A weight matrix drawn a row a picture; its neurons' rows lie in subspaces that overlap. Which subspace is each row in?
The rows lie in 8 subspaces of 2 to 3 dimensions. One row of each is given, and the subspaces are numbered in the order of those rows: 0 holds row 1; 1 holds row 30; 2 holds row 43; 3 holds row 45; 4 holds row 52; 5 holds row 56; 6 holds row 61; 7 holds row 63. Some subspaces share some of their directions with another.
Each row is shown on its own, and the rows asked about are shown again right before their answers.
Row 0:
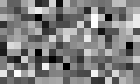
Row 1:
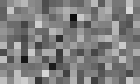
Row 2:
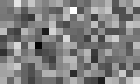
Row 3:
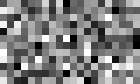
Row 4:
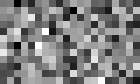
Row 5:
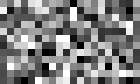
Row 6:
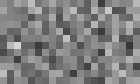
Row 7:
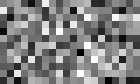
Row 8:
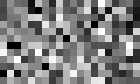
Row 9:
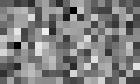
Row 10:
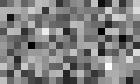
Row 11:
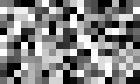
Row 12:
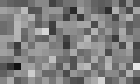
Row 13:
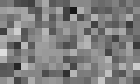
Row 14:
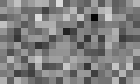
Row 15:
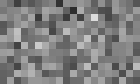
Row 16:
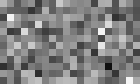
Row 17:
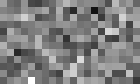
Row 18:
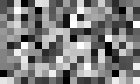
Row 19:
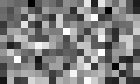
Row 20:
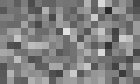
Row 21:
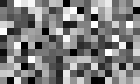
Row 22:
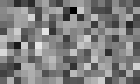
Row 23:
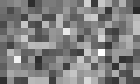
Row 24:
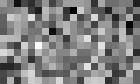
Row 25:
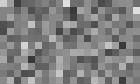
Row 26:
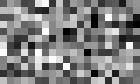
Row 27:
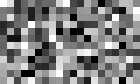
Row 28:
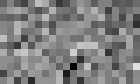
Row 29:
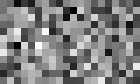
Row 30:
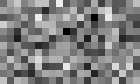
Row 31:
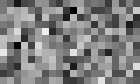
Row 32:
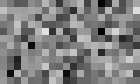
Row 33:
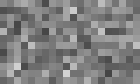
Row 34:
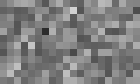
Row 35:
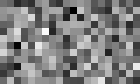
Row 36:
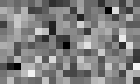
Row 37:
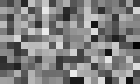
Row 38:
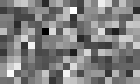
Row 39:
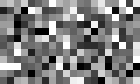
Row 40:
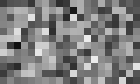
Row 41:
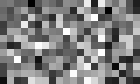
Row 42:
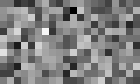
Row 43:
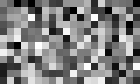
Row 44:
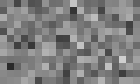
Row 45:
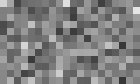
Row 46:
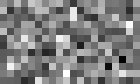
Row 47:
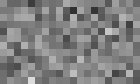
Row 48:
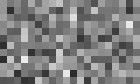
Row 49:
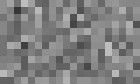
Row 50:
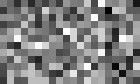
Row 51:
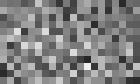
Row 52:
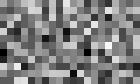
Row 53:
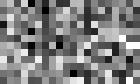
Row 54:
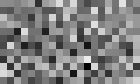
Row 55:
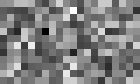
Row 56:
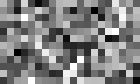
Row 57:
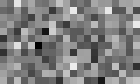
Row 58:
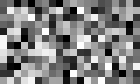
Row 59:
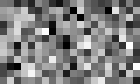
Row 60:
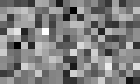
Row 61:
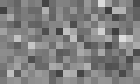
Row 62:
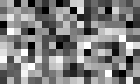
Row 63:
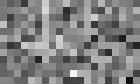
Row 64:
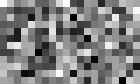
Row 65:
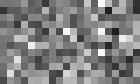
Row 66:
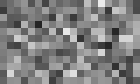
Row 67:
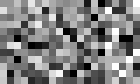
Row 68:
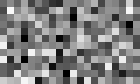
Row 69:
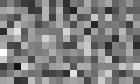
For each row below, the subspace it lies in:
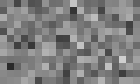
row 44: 0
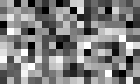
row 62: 7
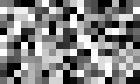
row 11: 6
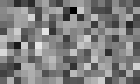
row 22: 2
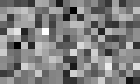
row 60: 2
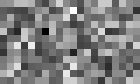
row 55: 2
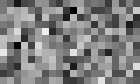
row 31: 6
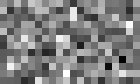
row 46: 0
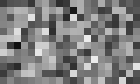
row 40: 3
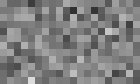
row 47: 5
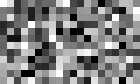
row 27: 3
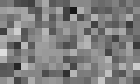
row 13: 4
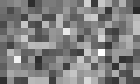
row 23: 6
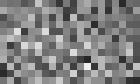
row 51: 0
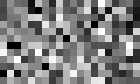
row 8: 1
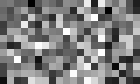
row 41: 6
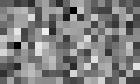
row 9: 3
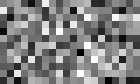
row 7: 6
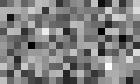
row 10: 2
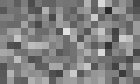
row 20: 4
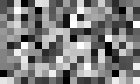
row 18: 5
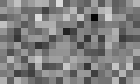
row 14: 1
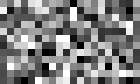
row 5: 0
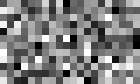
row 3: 4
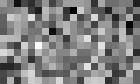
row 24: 2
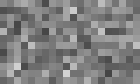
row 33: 4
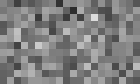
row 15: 1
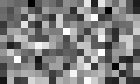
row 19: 6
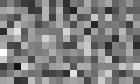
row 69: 4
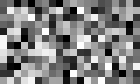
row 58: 0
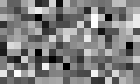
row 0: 1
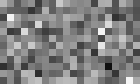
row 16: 2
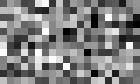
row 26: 1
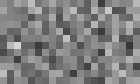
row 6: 1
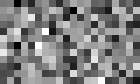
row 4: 5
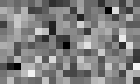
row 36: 7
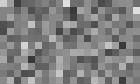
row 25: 3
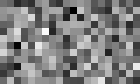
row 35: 7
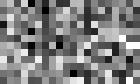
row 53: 7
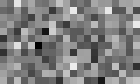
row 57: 5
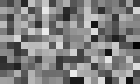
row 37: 7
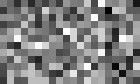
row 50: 1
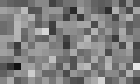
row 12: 7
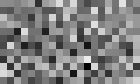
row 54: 0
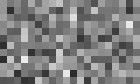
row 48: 0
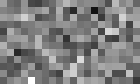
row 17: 5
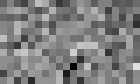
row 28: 5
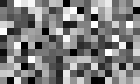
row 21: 3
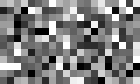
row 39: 7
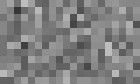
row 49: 5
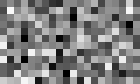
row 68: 0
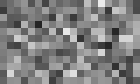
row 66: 2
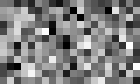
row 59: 7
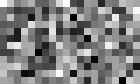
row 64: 3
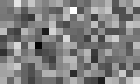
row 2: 5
